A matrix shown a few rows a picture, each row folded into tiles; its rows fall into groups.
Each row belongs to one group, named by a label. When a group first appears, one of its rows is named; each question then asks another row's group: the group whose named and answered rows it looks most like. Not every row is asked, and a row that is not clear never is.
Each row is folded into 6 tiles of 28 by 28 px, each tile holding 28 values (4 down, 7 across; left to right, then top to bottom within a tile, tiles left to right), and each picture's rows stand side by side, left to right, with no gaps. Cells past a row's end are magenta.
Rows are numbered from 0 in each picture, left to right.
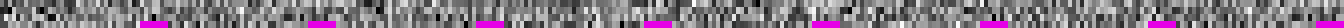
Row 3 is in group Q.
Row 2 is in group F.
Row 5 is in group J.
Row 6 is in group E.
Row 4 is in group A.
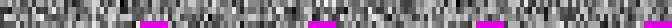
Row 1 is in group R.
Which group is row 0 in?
J
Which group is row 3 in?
E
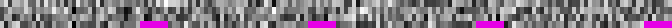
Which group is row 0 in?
R
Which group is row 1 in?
F
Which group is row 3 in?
E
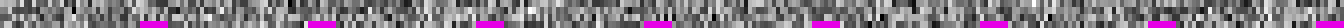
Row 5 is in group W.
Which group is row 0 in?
E
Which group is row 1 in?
J
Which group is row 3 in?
J
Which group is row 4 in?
R
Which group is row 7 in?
Q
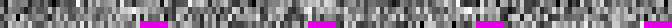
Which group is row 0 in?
Q
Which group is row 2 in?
Q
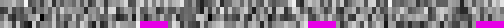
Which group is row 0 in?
F
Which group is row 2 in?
A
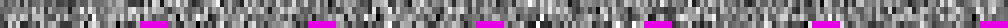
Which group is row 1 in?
W
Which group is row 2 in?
W
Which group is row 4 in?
J
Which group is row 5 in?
W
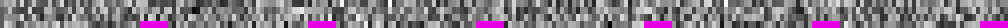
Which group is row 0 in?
E
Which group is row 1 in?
Q
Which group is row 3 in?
E
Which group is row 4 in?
A
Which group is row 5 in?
E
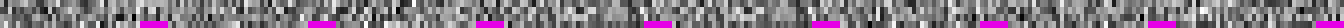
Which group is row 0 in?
F
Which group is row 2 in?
J
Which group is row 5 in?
W
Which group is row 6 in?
F
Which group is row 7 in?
J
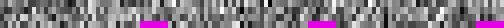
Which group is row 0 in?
Q
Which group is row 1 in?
R
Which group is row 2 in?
A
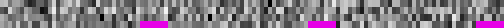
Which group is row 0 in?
F
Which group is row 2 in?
E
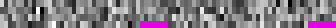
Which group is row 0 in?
W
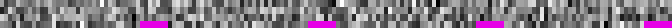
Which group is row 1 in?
E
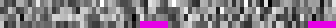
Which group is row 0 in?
W
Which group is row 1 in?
A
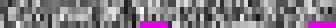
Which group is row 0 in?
A
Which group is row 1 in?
E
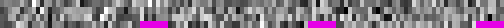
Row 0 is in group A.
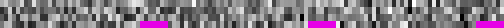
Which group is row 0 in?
E
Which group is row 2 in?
R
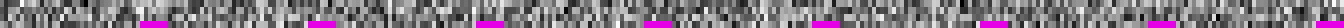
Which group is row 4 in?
Q
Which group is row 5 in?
J
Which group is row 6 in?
F
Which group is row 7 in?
R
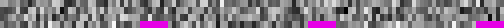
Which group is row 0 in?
J
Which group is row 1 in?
A
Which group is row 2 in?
J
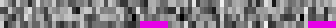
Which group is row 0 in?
W
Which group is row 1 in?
F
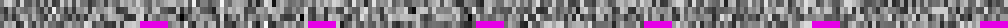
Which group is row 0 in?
E
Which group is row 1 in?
F
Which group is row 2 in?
W
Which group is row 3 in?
E
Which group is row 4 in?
E
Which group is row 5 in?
E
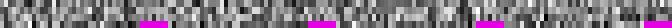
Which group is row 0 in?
A
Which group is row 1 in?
W
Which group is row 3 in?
R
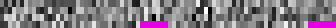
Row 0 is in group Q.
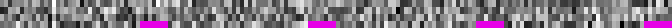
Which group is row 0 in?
A
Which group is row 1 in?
E
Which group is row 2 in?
J
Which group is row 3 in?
Q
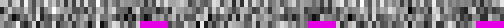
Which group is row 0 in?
R
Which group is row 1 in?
R
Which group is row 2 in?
R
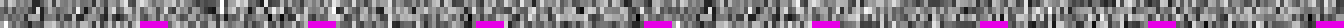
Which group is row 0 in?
F
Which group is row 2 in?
W
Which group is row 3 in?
W
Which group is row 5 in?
J
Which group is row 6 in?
J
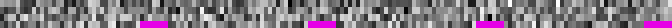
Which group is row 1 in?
Q
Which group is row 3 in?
A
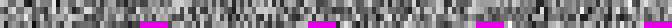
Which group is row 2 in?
E
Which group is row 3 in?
F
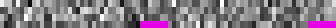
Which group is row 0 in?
W
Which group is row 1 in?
A
